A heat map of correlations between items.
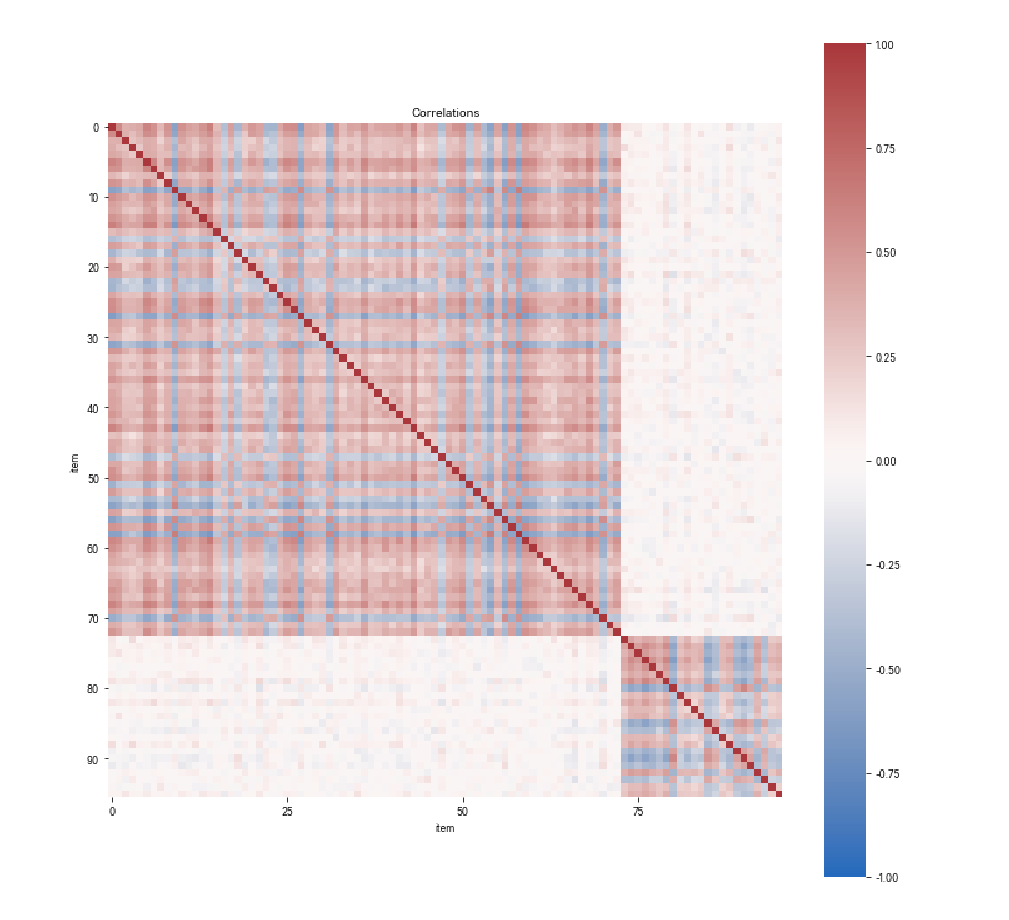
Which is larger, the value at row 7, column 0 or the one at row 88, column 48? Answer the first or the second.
the first
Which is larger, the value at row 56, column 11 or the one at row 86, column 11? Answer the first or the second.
the second
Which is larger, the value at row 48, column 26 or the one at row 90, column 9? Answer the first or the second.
the first
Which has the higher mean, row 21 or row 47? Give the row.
21
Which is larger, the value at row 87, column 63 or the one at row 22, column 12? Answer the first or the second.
the first
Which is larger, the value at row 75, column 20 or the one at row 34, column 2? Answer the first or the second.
the second
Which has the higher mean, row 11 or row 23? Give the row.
11
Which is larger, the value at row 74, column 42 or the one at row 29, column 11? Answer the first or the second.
the second
